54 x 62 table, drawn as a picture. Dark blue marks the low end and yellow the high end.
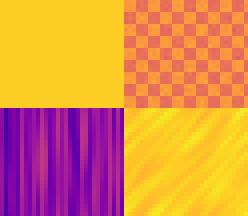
The table splits into 2 rows of 2 panels. Panel 1,1: very high, flat. Panel 1,2: high, checkered. Panel 2,1: low, streaked downward. Panel 2,2: very high, slanting up to the right, faint in contrast.
